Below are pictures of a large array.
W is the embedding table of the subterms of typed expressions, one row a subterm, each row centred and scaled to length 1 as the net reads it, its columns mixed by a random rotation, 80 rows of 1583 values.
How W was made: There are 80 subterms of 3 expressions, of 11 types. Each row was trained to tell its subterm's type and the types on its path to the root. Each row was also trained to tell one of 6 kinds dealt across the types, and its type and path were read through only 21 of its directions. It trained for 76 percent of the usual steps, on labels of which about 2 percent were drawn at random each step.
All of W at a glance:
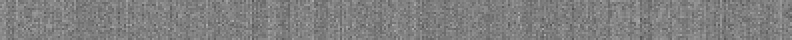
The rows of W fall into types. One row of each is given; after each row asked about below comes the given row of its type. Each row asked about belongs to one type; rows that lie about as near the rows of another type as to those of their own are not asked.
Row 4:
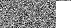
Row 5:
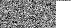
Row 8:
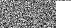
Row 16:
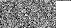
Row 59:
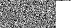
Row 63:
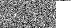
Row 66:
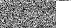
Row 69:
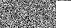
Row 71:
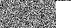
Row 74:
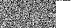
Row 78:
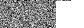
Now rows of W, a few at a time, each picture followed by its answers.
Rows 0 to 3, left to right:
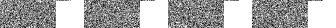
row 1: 74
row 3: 74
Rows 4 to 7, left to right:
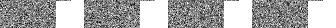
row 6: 78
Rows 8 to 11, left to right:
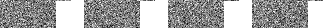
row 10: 16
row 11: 8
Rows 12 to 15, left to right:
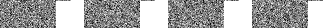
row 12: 59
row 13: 69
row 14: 78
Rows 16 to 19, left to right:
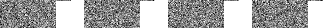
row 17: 74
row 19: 59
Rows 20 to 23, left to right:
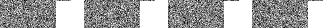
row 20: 69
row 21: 78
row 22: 16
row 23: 63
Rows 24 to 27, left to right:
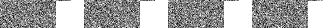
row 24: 66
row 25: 66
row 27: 63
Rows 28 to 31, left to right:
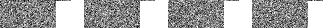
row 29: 69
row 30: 59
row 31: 5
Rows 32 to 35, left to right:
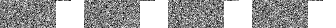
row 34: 66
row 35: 59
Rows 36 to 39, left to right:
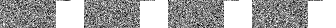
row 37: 8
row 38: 8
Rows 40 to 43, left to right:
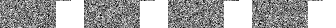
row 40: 8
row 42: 59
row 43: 63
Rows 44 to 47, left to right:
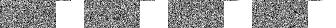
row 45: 78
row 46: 66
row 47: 66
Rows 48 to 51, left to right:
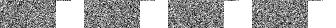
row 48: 74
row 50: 4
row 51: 4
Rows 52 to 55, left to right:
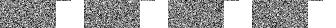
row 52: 5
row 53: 8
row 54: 78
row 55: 16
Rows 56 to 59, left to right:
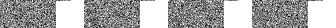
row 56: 71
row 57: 59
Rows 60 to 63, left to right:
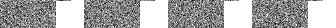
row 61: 8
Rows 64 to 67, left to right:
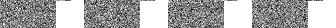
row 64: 69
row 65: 5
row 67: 78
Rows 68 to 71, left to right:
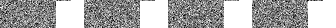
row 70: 69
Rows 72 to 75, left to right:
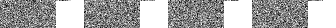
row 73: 8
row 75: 4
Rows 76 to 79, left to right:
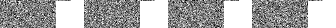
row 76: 59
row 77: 66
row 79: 66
